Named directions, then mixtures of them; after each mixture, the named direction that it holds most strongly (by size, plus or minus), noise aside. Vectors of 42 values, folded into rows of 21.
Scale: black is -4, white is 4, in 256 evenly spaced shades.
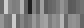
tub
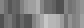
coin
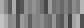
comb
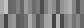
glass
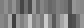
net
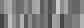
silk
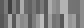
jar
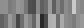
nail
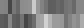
coin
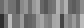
silk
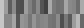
comb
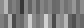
net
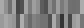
comb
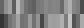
comb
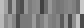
comb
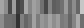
comb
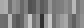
nail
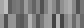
glass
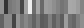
tub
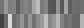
silk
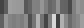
glass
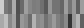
comb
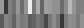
tub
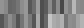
nail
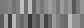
net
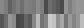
coin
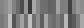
net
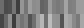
jar
